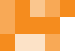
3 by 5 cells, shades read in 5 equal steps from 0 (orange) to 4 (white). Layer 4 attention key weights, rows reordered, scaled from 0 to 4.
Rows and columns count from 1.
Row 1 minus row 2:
0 0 2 1 -4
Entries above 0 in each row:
3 2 4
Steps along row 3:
up same down up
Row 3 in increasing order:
0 1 3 3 4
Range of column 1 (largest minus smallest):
1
